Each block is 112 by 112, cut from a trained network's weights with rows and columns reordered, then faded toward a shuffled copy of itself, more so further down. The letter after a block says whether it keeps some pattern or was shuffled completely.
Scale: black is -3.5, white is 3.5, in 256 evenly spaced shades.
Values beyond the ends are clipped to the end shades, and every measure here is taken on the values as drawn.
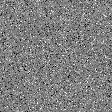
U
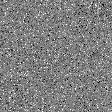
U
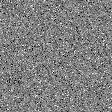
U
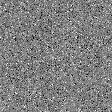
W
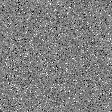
U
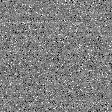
W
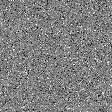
U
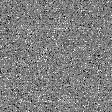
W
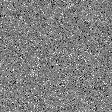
U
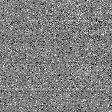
W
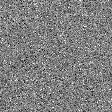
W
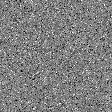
U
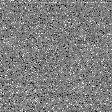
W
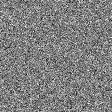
U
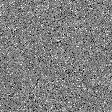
U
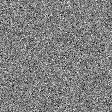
U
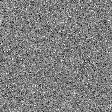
W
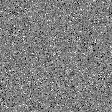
U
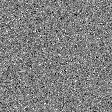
U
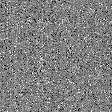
W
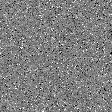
U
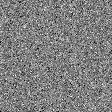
U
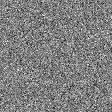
W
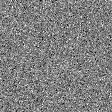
U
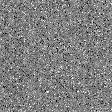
W
